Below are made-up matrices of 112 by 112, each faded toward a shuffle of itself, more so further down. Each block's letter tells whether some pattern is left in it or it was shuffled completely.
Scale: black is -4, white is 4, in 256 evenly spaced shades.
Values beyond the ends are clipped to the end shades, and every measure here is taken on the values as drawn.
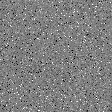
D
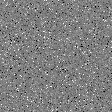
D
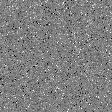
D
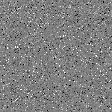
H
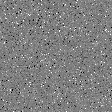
D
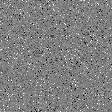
H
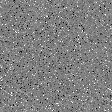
D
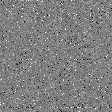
H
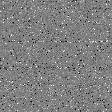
H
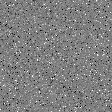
D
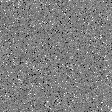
D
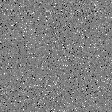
H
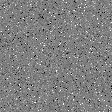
D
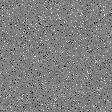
D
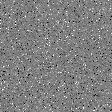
D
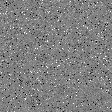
D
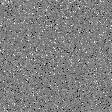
D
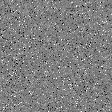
D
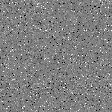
H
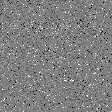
H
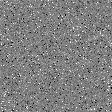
D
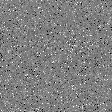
H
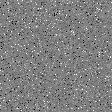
D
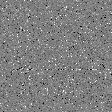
H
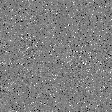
H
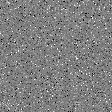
H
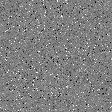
D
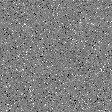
D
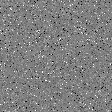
D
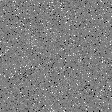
D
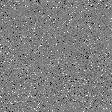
H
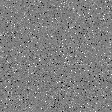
H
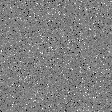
D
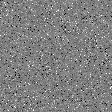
D
